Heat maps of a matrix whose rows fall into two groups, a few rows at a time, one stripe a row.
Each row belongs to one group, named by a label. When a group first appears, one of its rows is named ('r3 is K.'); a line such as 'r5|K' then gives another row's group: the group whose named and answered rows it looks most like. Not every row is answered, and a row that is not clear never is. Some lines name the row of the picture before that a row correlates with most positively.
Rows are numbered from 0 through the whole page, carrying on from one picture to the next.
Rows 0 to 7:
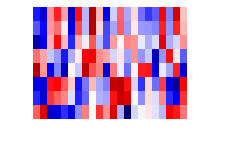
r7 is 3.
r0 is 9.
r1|9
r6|9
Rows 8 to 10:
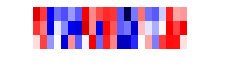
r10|3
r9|3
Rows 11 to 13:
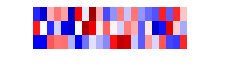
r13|9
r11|9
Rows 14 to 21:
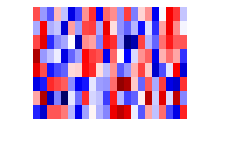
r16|3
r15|3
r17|3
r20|3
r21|9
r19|9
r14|3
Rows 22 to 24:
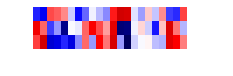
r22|9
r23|3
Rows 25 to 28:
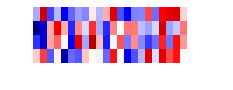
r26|9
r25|3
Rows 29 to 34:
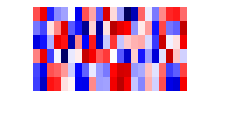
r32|3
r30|9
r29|3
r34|9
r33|9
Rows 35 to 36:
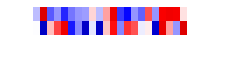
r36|9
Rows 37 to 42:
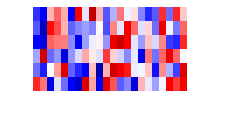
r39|9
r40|3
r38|9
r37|9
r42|3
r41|9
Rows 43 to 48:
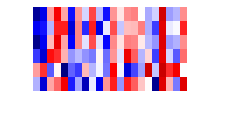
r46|9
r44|9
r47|3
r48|9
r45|9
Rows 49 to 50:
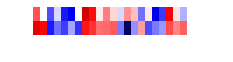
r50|3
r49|3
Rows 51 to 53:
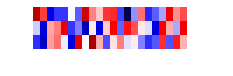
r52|9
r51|3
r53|9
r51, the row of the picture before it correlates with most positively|50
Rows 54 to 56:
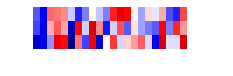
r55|9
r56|9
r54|9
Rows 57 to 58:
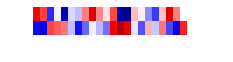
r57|3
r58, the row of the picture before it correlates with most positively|54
